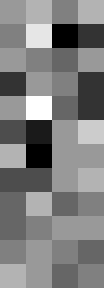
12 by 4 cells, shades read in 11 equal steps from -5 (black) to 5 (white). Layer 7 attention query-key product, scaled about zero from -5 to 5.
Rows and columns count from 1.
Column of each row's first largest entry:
2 2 1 2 2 4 1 4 2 3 2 1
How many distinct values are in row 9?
3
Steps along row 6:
down up up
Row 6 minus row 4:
1 -5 1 6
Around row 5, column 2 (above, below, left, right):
1 -4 1 -1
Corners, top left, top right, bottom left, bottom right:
1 2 2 0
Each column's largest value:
2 5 1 3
